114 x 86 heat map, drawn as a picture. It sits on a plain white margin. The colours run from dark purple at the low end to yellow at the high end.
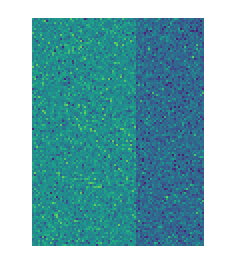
Histogram: bell-shaped. Seam: vertical, 60% of the way across, the left part higher. Stripes: none.
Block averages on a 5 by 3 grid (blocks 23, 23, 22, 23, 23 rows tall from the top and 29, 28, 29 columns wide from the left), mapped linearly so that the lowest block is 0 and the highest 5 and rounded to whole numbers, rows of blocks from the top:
5 4 0 | 5 4 0 | 5 4 0 | 5 4 0 | 5 4 0
